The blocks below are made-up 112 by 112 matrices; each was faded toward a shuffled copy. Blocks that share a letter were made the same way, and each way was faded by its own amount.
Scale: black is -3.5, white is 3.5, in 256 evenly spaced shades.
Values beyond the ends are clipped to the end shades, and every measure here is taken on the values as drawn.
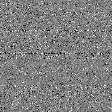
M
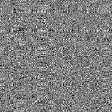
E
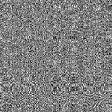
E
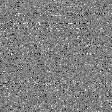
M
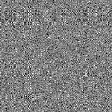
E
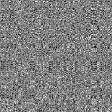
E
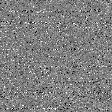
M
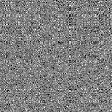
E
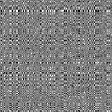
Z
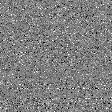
M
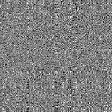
E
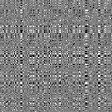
Z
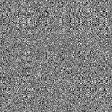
E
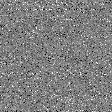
M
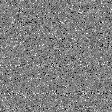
M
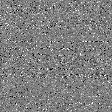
M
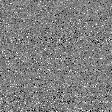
M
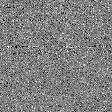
M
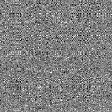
E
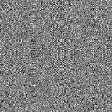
E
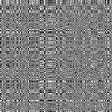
Z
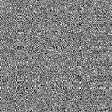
E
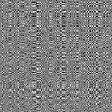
Z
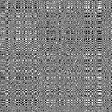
Z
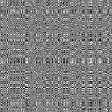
Z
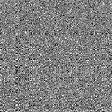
E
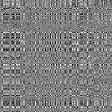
Z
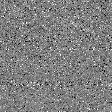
M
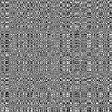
Z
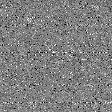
M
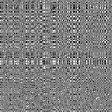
Z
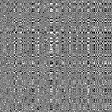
Z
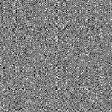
E
